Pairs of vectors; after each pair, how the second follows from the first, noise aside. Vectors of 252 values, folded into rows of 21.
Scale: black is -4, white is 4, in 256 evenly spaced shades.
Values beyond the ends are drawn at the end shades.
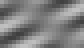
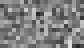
shuffled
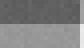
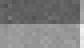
copied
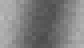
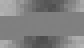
partly zeroed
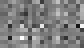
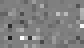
partly zeroed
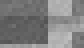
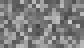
shuffled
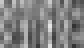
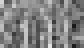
copied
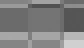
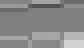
partly zeroed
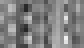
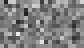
shuffled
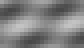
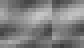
wrapped around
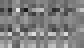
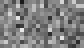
shuffled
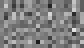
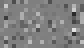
partly zeroed
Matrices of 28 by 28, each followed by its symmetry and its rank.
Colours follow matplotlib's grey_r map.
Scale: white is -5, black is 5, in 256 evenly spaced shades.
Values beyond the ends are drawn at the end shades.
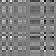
neither, rank one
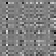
neither, rank two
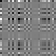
symmetric, rank one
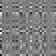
neither, rank two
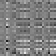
neither, rank two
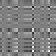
neither, rank one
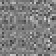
neither, rank five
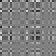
symmetric, rank one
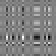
neither, rank one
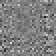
neither, rank five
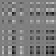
symmetric, rank one
